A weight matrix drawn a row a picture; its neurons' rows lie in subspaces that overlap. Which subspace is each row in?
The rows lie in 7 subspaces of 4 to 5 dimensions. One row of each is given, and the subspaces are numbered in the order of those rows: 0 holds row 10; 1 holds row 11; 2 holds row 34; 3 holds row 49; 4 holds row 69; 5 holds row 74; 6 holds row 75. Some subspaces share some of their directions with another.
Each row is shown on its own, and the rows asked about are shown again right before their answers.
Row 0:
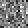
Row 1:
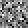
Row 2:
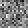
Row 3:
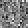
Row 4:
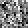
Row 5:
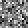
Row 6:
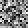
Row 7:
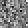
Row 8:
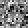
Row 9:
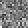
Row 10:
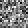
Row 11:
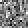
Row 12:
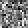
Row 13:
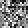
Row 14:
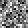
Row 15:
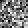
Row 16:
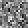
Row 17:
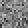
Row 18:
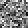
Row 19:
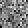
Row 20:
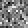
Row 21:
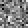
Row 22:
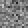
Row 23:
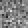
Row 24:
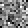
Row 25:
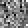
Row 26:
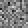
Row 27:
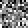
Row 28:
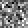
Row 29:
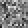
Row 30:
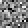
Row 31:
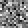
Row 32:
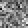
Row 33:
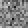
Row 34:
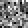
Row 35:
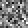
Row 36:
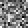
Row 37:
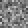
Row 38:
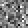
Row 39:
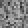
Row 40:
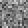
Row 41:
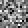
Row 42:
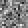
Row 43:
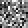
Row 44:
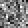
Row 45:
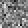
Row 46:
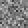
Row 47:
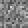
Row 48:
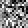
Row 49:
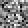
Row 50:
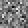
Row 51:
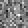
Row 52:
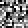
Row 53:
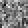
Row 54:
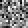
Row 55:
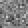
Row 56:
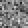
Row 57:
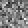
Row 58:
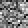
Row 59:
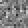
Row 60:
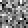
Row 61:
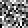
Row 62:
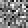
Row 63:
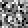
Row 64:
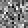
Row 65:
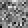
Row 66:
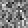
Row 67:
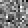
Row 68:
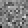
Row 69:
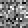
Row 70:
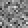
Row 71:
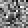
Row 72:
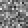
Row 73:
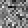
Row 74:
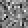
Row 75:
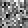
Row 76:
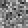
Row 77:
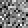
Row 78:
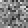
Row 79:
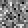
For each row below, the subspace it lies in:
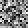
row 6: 0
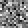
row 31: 1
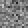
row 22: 3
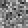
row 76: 1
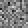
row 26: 0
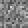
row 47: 4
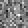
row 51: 1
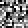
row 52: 1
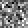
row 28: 3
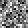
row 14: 1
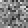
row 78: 0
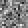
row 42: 1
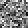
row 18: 5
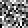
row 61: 4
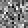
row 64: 1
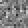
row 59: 1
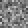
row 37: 0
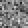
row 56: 2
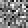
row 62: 0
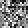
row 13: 3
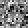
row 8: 4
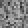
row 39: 5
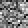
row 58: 2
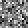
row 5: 5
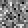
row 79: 1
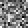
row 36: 6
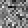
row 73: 3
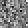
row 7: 0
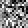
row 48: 3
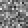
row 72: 2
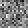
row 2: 6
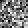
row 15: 5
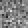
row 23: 2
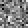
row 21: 6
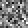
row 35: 5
